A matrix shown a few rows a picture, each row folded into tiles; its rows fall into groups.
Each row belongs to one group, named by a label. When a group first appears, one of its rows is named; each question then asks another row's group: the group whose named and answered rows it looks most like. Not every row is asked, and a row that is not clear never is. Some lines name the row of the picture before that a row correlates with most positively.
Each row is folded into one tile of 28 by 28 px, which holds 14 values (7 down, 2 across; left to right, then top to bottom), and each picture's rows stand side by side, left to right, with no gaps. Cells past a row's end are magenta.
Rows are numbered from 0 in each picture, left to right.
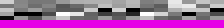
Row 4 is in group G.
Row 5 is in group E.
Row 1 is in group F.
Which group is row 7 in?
G
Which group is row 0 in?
G
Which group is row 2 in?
E
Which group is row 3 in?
G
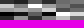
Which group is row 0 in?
F
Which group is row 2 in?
E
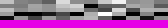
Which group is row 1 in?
F
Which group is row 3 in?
E
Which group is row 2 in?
F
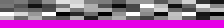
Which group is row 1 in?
E
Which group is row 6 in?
E
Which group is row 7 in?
F
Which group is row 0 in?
E
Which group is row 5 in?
F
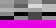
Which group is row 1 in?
F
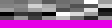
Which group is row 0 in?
F
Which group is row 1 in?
F
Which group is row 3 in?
G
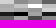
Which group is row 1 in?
F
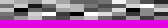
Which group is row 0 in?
G
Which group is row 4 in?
G
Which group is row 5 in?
F
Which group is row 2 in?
F
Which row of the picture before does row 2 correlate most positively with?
0
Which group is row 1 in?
E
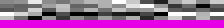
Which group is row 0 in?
E
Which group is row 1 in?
G
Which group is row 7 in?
E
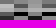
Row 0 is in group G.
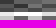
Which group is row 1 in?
E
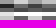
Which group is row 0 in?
E
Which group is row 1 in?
E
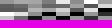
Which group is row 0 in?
E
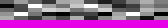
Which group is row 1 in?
F
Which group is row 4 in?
E
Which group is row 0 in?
E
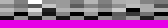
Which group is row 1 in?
G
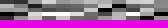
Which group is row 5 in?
G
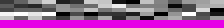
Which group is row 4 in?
F
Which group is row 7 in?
G
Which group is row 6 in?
E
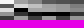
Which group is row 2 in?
F
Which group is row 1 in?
F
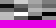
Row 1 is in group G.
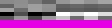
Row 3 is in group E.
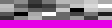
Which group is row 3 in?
F
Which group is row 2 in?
G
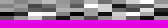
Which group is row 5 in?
G
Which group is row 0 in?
F
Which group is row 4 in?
E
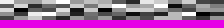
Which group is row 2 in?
G
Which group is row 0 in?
G
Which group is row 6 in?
E
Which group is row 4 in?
F
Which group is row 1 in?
E
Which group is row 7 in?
F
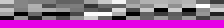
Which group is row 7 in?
F
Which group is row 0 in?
G
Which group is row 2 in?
F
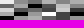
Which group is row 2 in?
G
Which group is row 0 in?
G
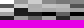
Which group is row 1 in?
F
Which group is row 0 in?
G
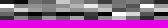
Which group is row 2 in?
F
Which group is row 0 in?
F
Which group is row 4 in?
E
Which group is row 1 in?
F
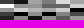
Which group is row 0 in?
F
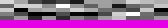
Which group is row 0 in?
G
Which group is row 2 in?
F
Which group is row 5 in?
G
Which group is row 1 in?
F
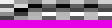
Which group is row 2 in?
E
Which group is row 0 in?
G
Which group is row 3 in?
E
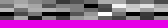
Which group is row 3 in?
E
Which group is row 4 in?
F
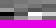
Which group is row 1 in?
E
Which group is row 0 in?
F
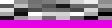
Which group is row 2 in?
E
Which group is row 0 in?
G
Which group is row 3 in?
G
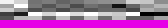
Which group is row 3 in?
E
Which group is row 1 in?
E
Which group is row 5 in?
F
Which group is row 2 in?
E
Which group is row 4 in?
E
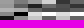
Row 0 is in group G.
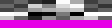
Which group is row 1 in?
F
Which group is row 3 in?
E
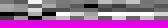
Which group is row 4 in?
E
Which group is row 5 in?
E
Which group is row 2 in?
E
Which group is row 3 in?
E
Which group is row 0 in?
F
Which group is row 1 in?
G
